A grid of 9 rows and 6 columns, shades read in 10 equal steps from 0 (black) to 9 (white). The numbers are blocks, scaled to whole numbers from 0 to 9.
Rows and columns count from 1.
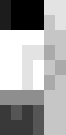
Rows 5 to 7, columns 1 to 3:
9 9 8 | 9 9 8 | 5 5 5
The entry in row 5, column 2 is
9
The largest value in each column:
9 9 9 9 8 8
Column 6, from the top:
8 8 7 7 6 7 7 7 7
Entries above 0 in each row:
3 3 6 6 6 6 6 6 6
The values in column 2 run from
0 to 9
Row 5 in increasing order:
6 7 8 9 9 9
